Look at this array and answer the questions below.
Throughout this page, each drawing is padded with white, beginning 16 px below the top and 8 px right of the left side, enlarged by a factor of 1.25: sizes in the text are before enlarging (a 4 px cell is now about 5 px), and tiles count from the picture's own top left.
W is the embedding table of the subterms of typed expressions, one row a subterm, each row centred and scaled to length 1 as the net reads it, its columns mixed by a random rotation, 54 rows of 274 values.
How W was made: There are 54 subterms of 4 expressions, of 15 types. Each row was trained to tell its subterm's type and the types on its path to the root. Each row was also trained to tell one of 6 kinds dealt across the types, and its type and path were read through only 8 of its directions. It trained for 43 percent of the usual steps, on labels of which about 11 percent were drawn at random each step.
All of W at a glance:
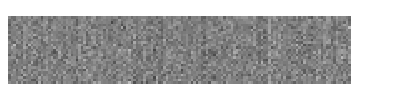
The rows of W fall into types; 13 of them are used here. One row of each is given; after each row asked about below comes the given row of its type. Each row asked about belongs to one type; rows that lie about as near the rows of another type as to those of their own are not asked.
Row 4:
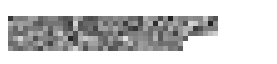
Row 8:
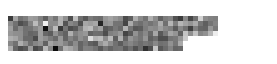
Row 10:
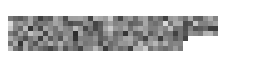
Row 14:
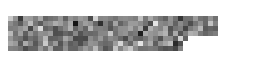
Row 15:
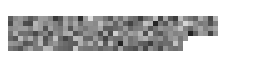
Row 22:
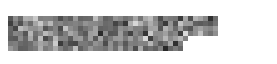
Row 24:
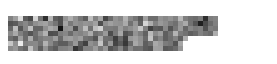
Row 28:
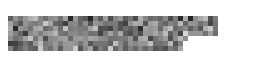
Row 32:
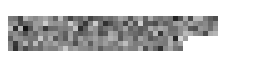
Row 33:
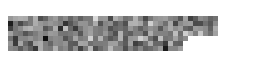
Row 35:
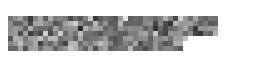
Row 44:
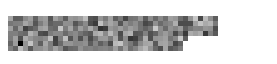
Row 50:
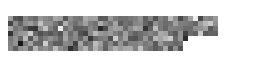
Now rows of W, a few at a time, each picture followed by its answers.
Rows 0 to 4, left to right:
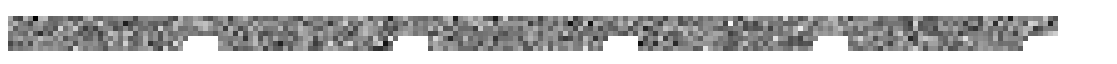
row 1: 22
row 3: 28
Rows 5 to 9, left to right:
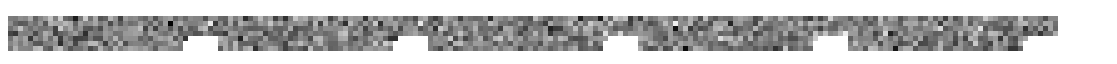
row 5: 50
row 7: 4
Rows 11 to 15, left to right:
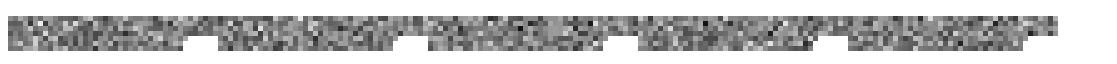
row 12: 15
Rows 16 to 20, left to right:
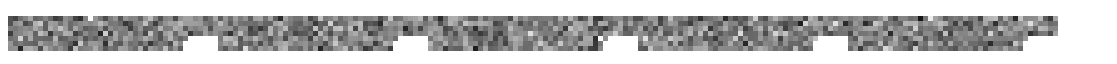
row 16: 15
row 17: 35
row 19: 35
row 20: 15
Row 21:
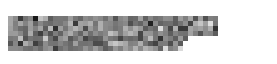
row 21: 14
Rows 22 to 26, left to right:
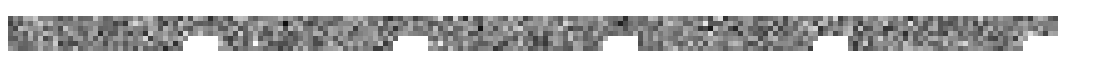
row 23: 22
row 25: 4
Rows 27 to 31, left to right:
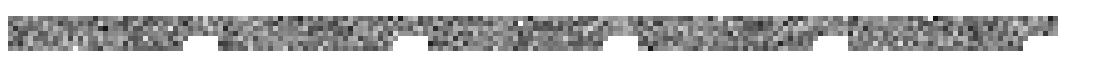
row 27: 28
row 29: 28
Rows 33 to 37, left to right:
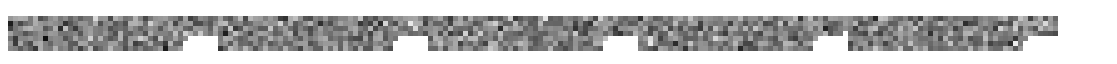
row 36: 8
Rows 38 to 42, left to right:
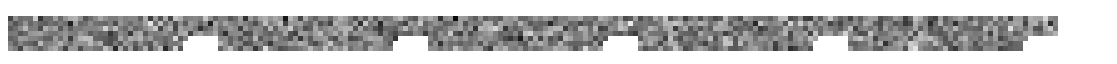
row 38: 33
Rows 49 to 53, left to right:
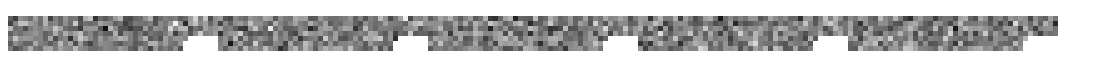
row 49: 4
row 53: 35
